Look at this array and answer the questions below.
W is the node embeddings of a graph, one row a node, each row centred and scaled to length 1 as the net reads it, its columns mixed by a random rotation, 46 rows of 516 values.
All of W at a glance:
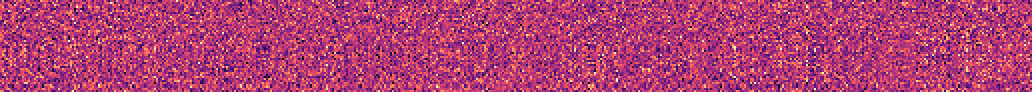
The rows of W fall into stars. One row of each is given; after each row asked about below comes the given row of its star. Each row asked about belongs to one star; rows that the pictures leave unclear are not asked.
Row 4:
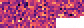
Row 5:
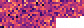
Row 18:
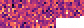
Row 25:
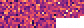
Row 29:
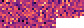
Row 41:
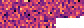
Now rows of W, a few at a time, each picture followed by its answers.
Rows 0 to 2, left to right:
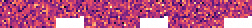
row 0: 4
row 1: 41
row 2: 5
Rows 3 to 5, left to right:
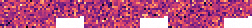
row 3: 5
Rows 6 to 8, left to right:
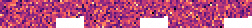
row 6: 41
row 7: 18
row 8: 29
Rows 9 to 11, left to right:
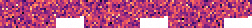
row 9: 18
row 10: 29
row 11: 25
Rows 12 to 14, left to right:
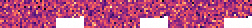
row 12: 4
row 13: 41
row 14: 5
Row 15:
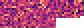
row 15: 29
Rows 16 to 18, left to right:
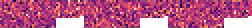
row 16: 25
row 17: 4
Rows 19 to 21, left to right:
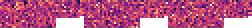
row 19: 18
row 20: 25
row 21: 29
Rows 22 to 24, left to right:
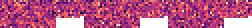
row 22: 5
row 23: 25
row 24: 25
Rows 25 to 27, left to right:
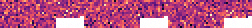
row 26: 18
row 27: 5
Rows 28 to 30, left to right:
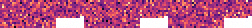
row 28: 25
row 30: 5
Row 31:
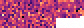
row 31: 18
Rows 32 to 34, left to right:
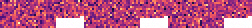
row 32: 5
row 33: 25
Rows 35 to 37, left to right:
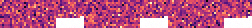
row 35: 4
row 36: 29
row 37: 29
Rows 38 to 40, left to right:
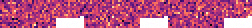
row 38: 25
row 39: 4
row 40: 4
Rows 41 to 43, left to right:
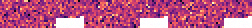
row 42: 29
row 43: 29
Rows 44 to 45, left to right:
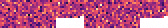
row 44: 25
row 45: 18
